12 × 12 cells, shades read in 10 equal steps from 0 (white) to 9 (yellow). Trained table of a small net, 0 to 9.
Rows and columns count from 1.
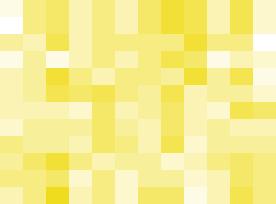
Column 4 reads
3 3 3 3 5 6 2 4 3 5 2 3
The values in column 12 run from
0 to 6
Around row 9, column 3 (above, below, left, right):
4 8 4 3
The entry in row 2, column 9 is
7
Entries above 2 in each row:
10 10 11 8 11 11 10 11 11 11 9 10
